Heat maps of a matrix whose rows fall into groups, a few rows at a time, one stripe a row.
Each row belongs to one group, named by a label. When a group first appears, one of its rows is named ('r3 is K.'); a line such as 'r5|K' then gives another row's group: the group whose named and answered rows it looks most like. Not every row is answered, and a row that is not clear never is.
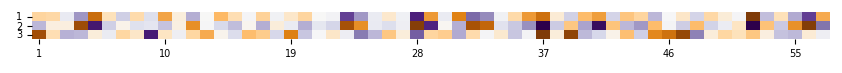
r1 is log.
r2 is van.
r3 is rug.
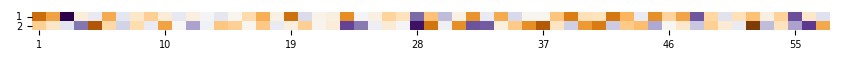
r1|rug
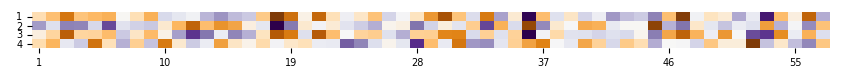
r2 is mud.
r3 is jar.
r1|jar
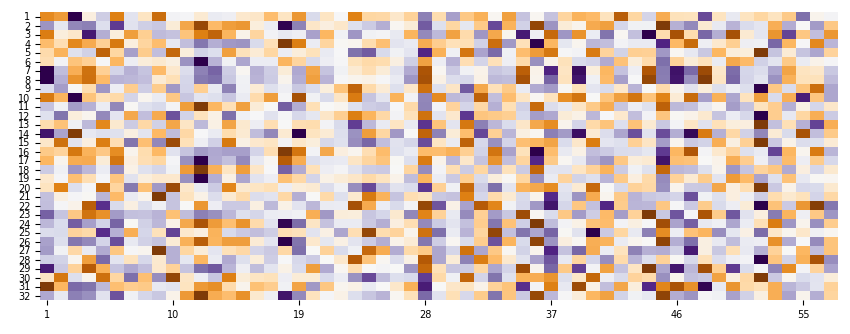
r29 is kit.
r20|log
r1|rug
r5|log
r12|van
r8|kit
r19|jar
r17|jar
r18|mud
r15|log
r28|van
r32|mud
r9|van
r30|log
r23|kit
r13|log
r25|van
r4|jar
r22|van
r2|mud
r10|rug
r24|mud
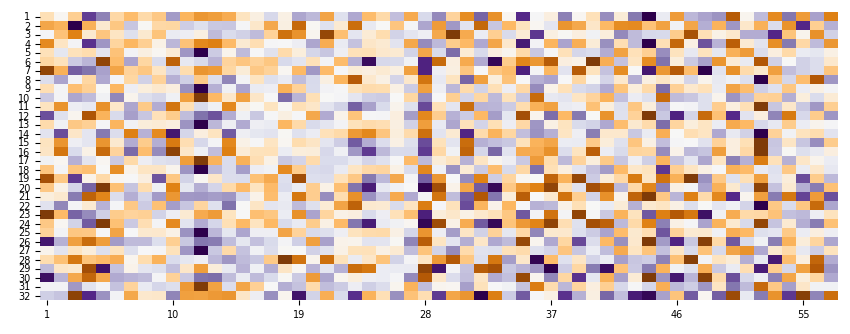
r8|van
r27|jar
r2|rug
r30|kit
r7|rug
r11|log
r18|jar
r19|rug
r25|jar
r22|van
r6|log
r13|jar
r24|log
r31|mud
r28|jar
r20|log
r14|van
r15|log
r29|van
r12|kit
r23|rug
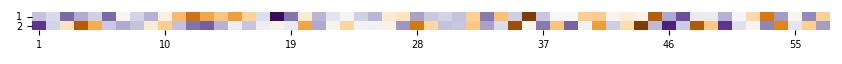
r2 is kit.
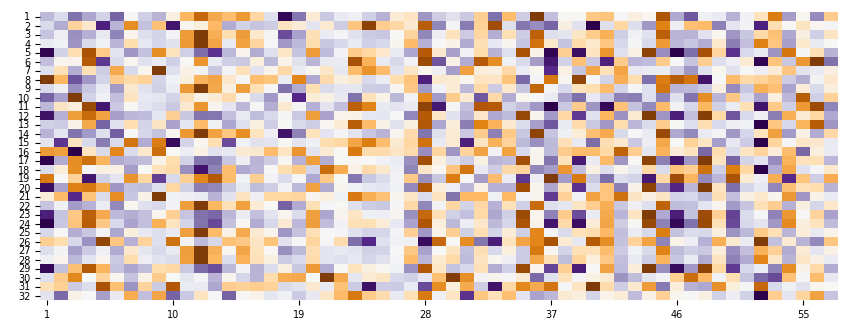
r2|van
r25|mud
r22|mud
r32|van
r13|van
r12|kit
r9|mud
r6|van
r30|jar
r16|rug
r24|kit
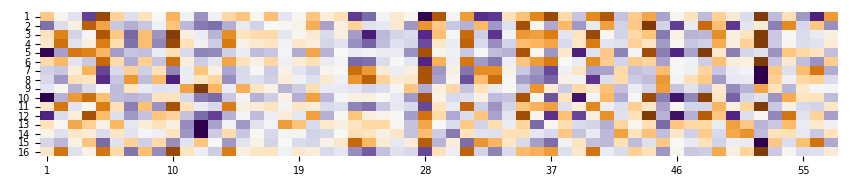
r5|kit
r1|log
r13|jar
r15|van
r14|jar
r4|log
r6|log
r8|van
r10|kit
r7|van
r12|kit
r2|kit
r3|log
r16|log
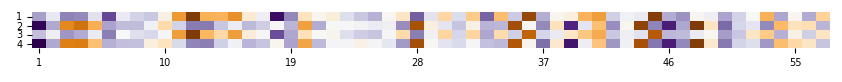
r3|mud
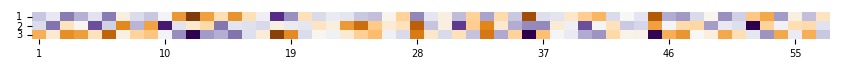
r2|van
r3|jar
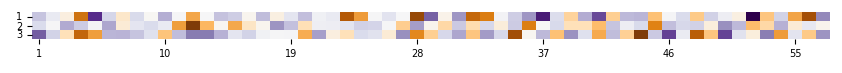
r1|van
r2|mud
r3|kit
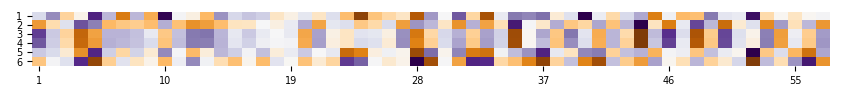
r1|van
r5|van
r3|kit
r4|kit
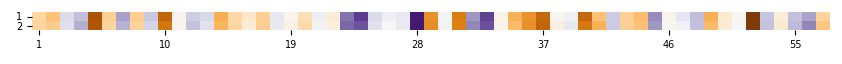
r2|log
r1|log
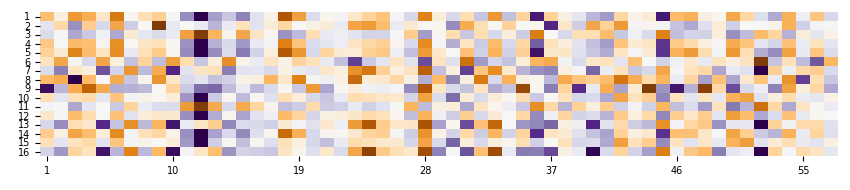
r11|mud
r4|jar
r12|jar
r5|jar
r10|jar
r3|mud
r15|jar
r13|van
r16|van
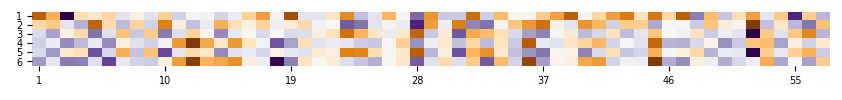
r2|log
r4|mud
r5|van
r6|mud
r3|van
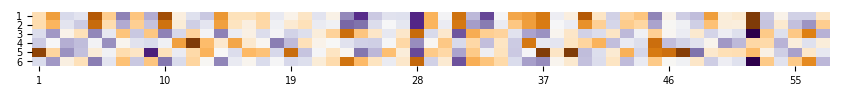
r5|rug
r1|log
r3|van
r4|mud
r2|log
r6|van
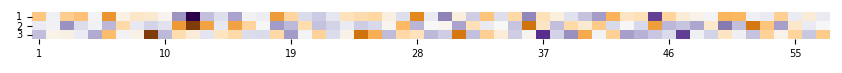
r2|mud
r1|jar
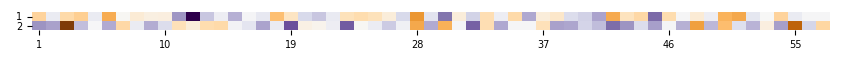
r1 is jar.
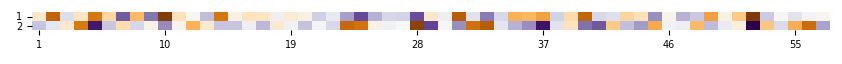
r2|van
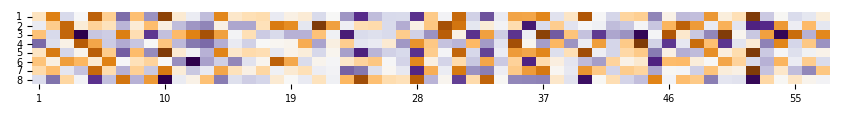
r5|log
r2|jar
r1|log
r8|van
